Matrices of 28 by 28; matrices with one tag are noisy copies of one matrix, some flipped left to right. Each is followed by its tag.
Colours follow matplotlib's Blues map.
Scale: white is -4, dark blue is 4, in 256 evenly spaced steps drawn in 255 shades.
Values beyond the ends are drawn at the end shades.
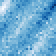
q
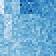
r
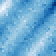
q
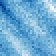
q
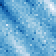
q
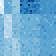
r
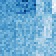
r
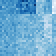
r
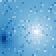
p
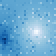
p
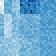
r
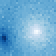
p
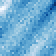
q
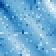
q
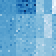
r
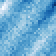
q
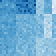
r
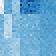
r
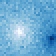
p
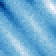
q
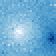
p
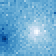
p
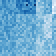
r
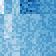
r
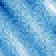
q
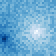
p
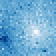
p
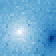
p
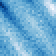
q
